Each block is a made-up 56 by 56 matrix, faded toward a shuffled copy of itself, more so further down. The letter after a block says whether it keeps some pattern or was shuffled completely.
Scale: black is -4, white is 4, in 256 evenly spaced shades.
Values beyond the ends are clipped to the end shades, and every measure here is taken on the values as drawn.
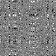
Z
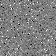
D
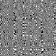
Z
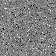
D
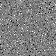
D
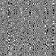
Z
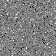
D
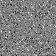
D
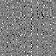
Z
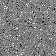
D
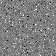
D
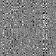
Z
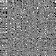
Z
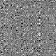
Z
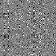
Z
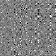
Z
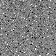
D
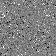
D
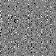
Z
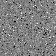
D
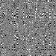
Z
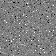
D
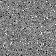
D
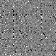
Z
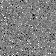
D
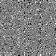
Z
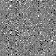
Z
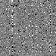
Z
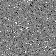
D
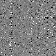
Z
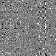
Z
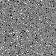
D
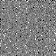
Z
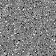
D
